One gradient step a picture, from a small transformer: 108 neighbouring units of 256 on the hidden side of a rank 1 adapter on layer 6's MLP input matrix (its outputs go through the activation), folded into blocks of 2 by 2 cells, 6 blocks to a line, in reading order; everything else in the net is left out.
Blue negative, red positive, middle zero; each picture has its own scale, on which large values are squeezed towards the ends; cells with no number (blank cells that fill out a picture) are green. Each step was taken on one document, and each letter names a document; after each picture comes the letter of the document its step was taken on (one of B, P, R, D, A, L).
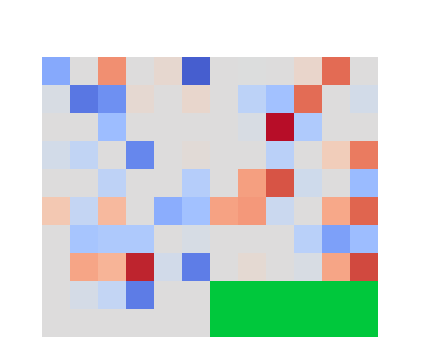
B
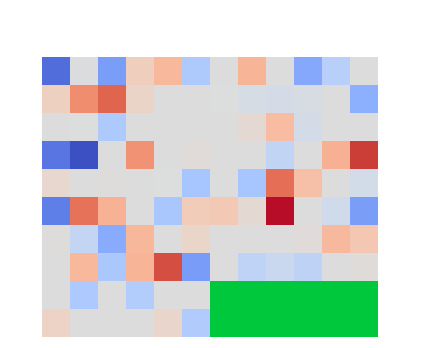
B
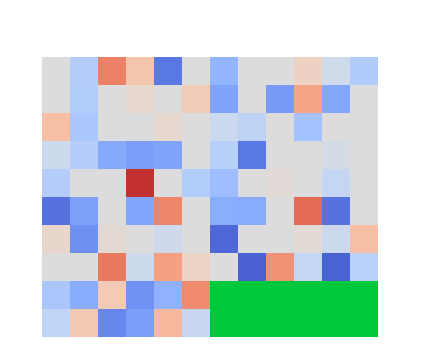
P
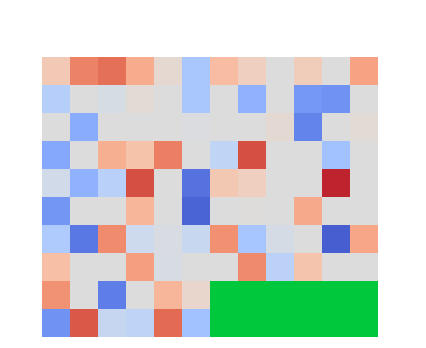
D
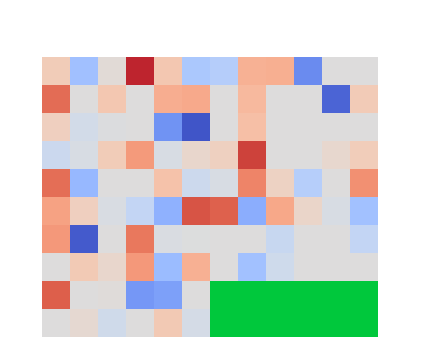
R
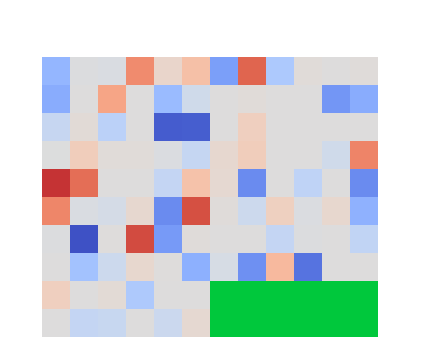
R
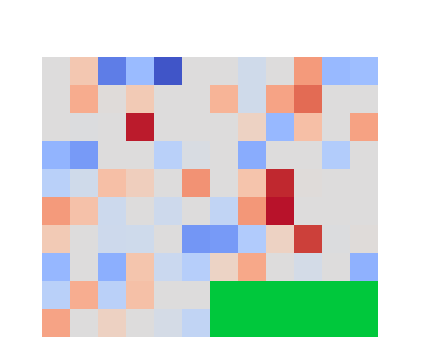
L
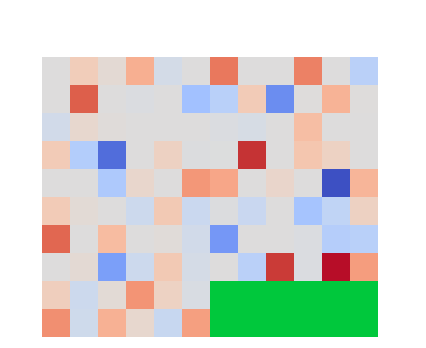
P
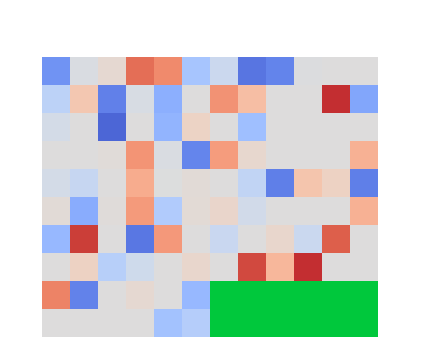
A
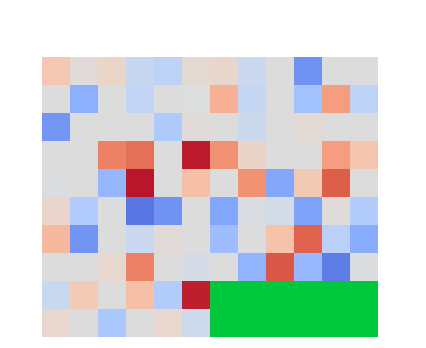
A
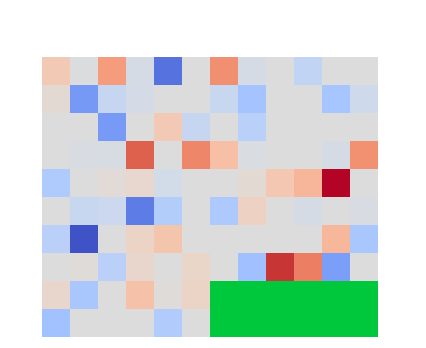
A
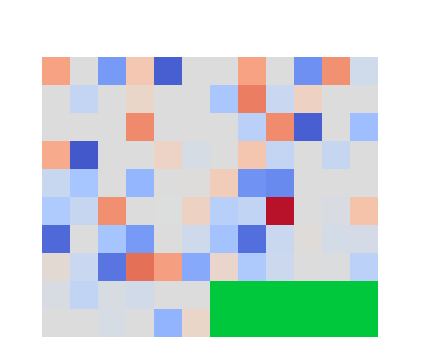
L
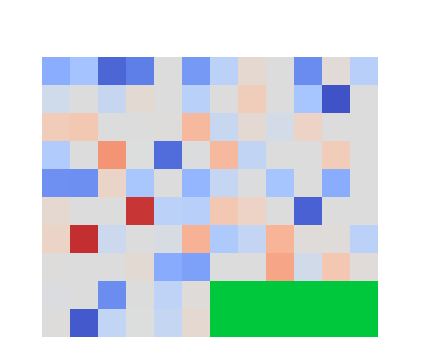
D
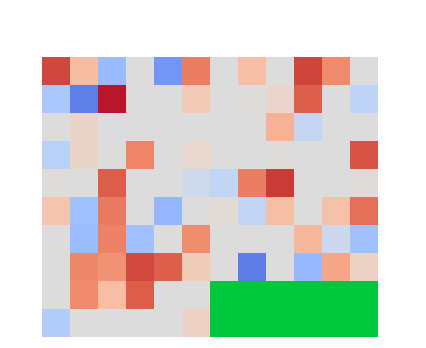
B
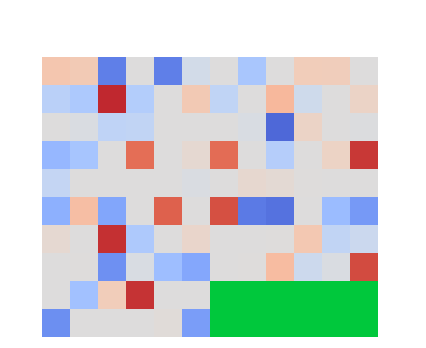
B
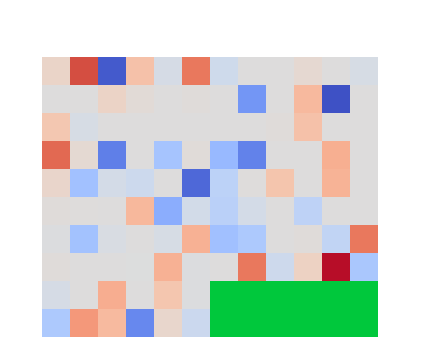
D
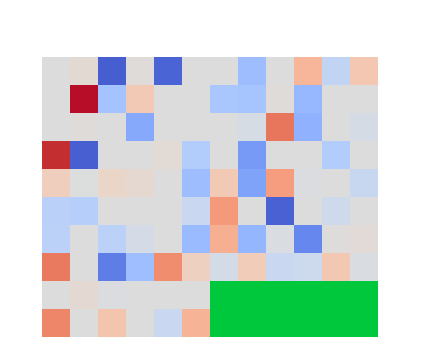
L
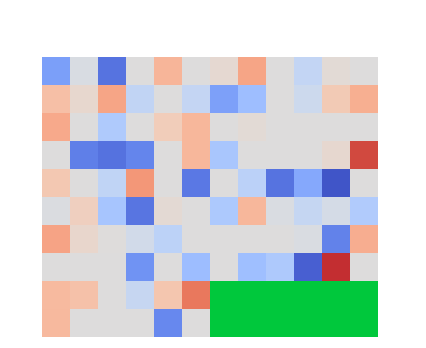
A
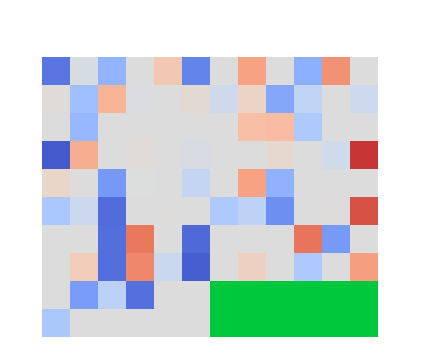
B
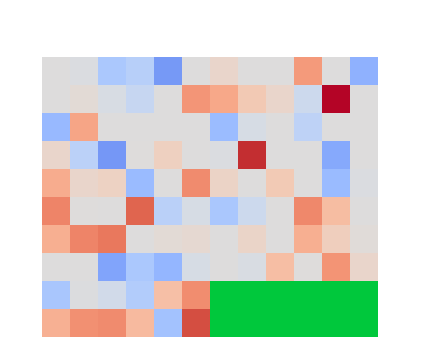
P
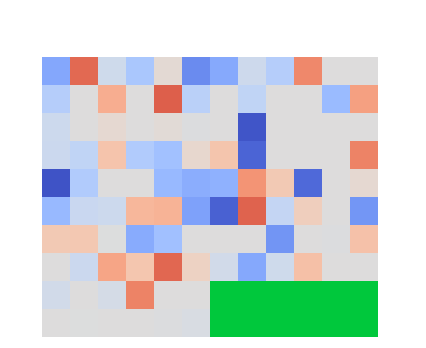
R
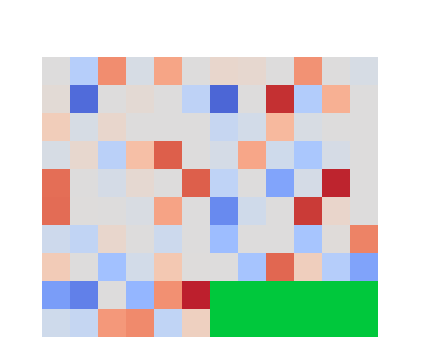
P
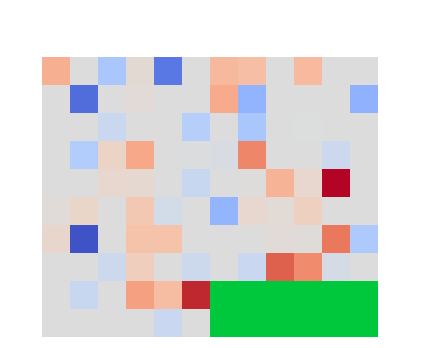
A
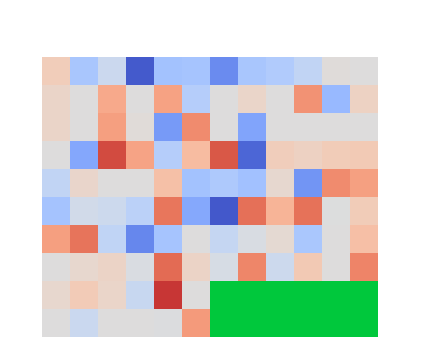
R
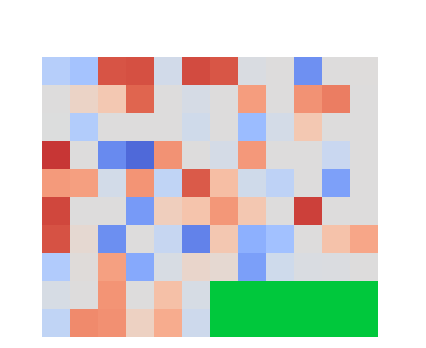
D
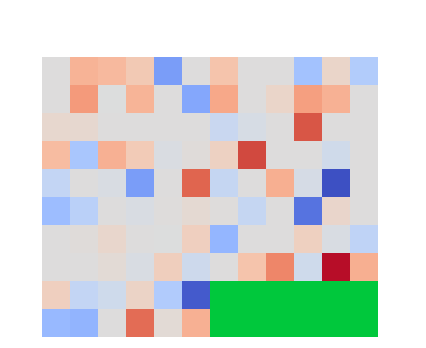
P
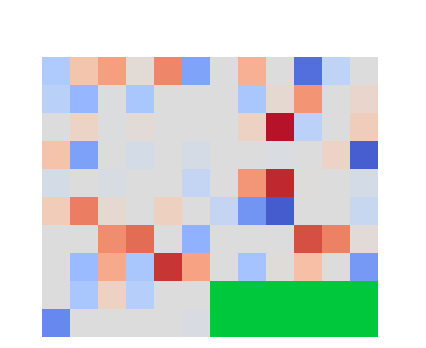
B
